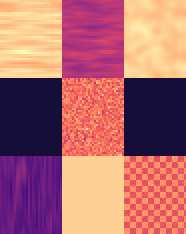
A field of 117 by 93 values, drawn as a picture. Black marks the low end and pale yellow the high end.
It is made of 3 by 3 panels. Panel 1,1: very high, streaked across, faint in contrast. Panel 1,2: middling, streaked across, faint in contrast. Panel 1,3: very high, blotchy, faint in contrast. Panel 2,1: very low, flat. Panel 2,2: high, fine-grained. Panel 2,3: very low, flat. Panel 3,1: low, streaked downward, faint in contrast. Panel 3,2: very high, flat. Panel 3,3: high, checkered.
